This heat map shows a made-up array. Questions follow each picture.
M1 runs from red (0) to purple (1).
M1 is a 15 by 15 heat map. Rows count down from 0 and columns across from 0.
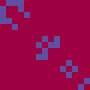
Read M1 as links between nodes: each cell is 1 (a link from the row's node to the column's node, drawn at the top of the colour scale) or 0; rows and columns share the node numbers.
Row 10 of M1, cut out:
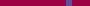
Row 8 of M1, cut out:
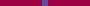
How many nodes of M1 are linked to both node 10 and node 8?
0
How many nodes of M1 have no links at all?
1
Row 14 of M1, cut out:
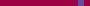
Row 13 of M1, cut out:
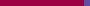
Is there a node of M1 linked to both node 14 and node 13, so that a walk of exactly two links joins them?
no
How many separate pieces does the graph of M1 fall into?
5
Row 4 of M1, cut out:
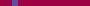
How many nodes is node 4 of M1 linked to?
1
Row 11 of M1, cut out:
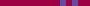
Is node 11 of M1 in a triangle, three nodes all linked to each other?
no
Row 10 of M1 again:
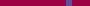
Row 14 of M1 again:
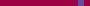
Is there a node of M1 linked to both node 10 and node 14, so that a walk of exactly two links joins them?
no
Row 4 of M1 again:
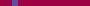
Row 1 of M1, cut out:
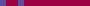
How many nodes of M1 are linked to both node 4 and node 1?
0
